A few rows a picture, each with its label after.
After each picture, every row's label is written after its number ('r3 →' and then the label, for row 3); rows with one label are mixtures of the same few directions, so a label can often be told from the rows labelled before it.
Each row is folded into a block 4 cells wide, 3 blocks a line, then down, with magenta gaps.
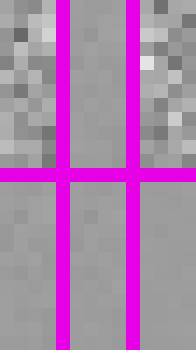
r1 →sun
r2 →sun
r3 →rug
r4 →sun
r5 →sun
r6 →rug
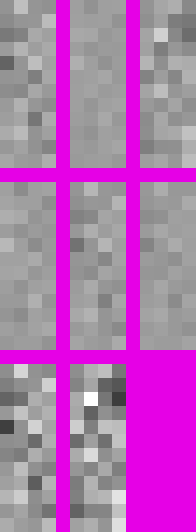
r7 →rug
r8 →rug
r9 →sun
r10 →rug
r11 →rug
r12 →rug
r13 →rug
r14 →sun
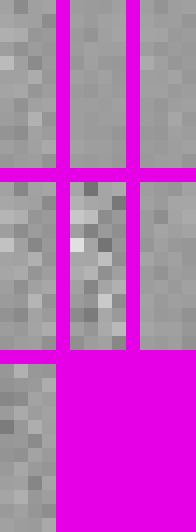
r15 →rug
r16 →sun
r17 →rug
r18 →rug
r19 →rug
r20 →sun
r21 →rug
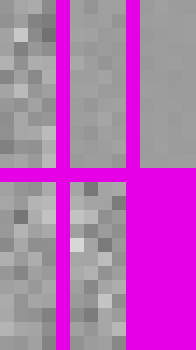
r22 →sun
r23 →rug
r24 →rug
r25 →sun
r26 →rug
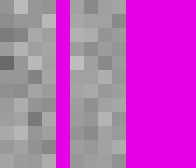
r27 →rug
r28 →rug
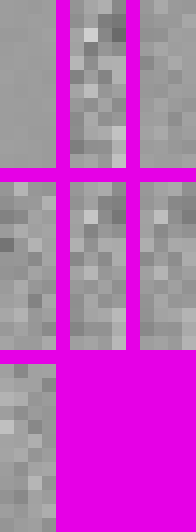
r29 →sun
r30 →sun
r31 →rug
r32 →rug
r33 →sun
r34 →sun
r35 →rug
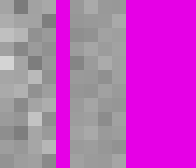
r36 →rug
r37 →rug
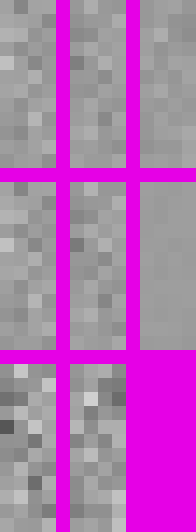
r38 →rug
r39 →rug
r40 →sun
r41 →rug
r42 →rug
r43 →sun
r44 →rug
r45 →sun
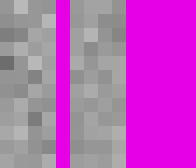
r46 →rug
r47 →sun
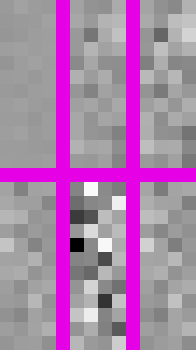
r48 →rug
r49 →sun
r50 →sun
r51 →rug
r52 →rug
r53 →rug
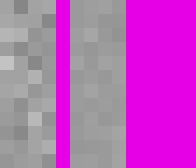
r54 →rug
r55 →sun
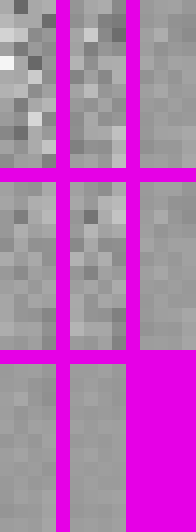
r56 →rug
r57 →sun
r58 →sun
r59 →sun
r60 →sun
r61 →sun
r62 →sun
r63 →sun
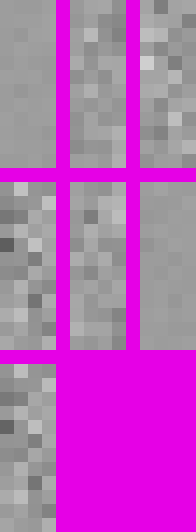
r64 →sun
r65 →sun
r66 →rug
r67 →rug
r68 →sun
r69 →rug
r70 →rug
